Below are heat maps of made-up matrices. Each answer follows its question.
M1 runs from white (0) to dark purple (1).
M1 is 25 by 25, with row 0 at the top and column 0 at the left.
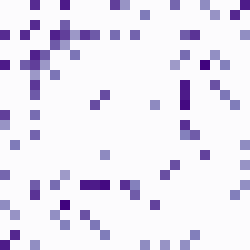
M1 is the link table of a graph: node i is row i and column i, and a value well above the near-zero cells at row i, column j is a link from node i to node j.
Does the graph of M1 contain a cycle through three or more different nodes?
yes
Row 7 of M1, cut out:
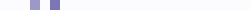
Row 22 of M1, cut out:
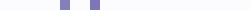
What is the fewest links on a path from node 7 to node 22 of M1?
3
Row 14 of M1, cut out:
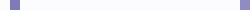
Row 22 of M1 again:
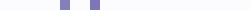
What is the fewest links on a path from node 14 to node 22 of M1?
4
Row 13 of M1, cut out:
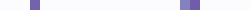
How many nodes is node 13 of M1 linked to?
3
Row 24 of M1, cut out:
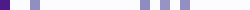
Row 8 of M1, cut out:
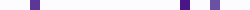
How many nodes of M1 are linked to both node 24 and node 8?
2
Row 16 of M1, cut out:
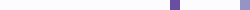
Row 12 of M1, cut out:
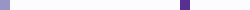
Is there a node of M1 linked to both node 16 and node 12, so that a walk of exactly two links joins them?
no
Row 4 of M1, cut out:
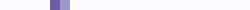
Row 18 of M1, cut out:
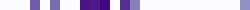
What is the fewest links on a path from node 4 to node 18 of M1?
2
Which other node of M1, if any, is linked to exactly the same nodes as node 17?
none
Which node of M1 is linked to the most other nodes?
node 3
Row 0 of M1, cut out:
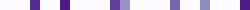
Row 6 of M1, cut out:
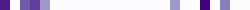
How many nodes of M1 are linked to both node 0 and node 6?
3
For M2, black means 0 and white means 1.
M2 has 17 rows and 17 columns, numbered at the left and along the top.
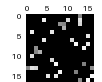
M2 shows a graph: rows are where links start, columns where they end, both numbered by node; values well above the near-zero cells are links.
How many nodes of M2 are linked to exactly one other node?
5
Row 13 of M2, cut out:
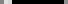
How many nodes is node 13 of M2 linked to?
4
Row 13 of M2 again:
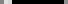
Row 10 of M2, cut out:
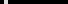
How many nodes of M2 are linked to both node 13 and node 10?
1
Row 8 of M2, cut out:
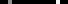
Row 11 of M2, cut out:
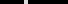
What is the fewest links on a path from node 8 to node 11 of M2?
6
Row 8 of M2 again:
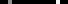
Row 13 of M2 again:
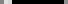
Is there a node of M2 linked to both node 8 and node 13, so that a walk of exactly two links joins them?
yes
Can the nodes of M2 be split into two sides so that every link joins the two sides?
yes
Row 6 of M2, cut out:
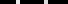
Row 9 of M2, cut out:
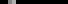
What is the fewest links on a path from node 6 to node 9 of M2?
5
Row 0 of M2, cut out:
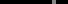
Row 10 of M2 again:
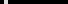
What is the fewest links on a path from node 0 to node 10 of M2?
3
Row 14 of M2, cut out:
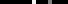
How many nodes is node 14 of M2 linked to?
2
